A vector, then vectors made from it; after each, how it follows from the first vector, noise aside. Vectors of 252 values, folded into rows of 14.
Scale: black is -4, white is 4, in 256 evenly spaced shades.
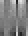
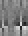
wrapped around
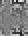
sign-scrambled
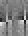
wrapped around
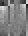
wrapped around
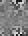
sign-scrambled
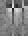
wrapped around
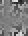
sign-scrambled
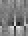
wrapped around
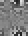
sign-scrambled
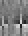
wrapped around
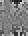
sign-scrambled
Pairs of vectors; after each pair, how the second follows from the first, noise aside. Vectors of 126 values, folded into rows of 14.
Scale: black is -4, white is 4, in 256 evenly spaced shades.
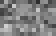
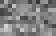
copied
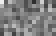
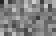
negated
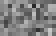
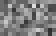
negated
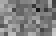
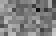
copied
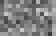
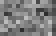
negated
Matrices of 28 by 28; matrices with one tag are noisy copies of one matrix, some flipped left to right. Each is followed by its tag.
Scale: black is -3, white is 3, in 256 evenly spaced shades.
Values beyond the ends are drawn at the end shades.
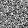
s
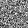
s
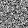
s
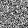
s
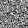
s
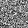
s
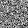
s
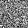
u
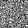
u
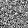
s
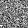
u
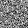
s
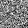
s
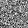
s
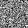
u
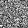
u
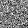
s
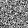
s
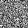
u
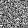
u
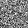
s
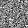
u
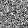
s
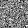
u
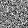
s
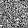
u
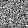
u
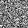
u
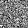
u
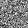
s
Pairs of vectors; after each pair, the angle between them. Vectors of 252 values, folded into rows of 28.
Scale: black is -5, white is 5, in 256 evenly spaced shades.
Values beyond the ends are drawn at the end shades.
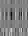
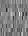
partly opposed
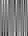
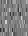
orthogonal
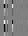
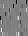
orthogonal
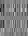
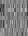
nearly parallel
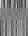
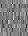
orthogonal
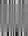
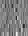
partly opposed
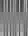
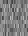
orthogonal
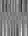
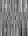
nearly opposite
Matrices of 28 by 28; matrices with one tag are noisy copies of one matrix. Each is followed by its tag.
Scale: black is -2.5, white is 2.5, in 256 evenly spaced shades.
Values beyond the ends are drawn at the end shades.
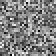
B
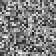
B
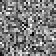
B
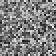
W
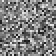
W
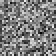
W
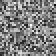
B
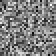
B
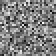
B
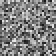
W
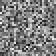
B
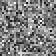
B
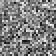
W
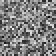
W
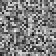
B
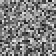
W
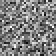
W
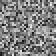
B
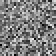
W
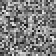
B
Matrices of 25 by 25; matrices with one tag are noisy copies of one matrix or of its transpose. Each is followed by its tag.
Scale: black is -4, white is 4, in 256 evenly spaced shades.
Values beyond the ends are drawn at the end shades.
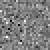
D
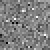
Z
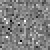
D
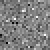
Z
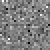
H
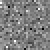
H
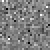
H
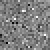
Z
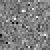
Z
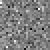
H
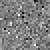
Z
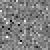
D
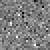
Z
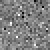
Z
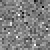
Z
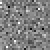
H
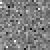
H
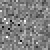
D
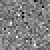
Z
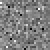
H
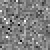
D
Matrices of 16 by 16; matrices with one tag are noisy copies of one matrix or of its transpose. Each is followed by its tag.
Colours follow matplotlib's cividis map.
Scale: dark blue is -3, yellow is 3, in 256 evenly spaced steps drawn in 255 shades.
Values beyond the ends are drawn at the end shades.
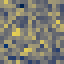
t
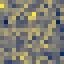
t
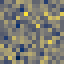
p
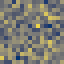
p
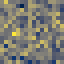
t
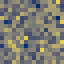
p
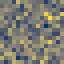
p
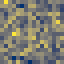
t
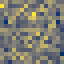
t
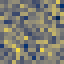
p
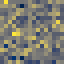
t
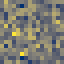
t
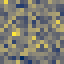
t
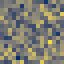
p
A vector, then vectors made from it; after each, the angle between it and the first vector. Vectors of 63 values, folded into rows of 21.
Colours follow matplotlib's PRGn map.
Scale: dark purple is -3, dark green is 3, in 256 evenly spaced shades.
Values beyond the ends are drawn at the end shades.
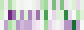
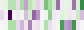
partly aligned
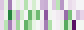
nearly opposite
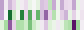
nearly opposite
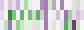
nearly opposite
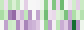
nearly parallel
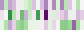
nearly opposite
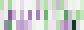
nearly parallel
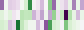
partly opposed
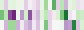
nearly parallel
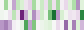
orthogonal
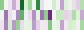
orthogonal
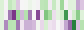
nearly parallel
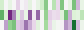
nearly parallel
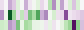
nearly opposite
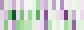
nearly opposite
